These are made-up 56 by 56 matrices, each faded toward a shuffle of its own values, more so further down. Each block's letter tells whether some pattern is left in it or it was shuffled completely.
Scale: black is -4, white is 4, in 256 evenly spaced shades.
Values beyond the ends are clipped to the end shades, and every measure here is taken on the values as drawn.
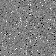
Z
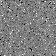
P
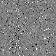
Z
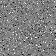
P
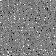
Z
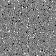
Z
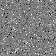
Z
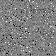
Z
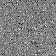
Z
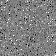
Z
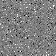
Z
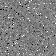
P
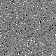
P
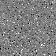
P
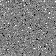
Z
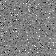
Z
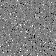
P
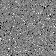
P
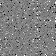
Z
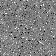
P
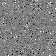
P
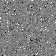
Z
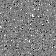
Z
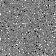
P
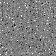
Z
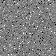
P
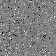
Z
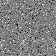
Z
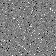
P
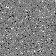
P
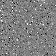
Z
